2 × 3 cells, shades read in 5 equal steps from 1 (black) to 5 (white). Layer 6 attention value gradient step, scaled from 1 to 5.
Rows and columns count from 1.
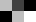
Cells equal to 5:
1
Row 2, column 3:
5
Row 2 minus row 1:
-3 2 4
